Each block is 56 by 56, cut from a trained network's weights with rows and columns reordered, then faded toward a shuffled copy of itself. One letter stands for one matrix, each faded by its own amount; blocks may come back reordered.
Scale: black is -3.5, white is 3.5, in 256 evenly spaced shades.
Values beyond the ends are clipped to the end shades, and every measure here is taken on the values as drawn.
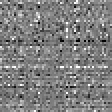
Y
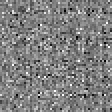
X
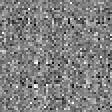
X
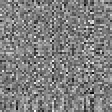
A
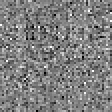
X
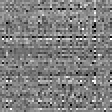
Y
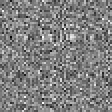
A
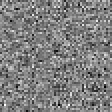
A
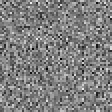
A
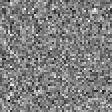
A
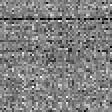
Y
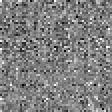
X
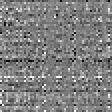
Y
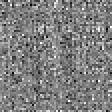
X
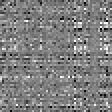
Y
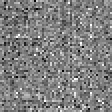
X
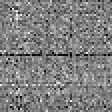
Y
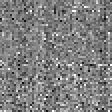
X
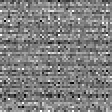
Y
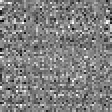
Y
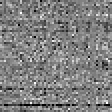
Y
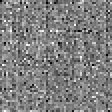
X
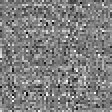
Y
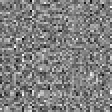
A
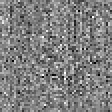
X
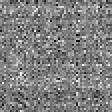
Y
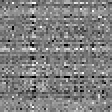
Y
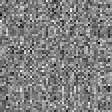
A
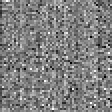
X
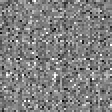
X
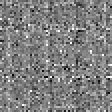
X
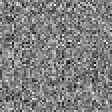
A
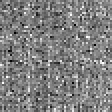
X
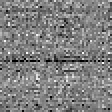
Y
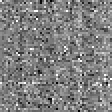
X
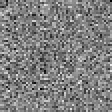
A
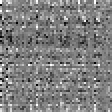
Y
